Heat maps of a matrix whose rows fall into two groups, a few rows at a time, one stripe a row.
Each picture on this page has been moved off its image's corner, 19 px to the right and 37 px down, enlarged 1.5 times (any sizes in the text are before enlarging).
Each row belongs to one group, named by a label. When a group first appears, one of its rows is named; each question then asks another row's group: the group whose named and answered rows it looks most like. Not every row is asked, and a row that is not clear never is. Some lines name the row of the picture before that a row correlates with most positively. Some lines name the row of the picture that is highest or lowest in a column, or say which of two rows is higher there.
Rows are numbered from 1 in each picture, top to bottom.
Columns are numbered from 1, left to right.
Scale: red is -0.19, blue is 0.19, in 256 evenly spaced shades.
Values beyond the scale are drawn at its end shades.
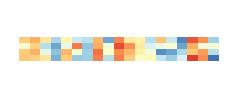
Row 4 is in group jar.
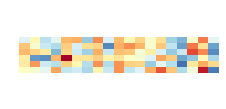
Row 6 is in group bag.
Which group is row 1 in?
jar
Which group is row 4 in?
bag
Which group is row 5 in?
jar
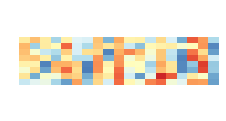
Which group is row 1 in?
jar
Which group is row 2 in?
bag
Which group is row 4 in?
jar
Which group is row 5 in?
bag
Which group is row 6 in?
bag
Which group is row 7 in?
bag
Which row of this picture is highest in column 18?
7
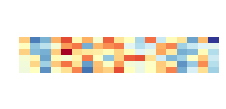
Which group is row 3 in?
bag
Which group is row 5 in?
bag
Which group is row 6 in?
bag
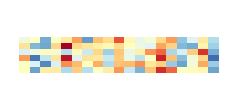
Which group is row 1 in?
bag
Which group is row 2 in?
bag
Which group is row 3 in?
jar
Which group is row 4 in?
bag
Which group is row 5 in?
jar
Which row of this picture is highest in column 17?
2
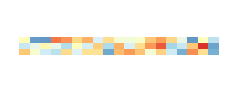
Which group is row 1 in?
bag
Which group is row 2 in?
jar
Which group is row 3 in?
jar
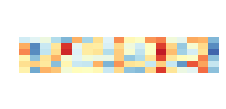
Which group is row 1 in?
jar
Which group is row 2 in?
bag
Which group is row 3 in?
bag
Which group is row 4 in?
bag
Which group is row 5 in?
jar
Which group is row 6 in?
bag
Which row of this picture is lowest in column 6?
1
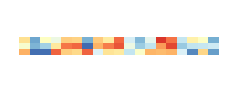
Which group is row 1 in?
bag
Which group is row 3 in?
bag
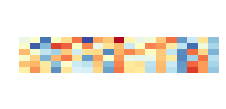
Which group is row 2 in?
bag
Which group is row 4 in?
bag
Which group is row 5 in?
jar
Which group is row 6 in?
jar
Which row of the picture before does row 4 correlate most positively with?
2
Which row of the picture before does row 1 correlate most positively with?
2
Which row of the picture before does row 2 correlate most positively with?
3
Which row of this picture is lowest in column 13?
2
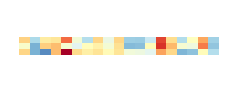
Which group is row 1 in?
bag
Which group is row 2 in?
bag
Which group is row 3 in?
bag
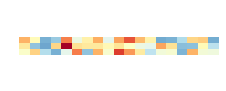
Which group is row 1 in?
jar
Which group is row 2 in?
bag
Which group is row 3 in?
jar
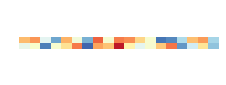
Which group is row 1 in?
jar
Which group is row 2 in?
bag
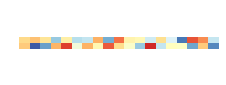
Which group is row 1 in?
jar
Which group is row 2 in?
bag
